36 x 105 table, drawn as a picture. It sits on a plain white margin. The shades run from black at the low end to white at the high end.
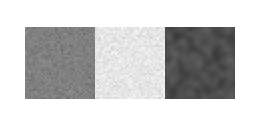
It is made of 1 by 3 panels. Panel 1,1: middling, fine-grained, faint in contrast. Panel 1,2: very high, fine-grained, faint in contrast. Panel 1,3: low, blotchy, faint in contrast.
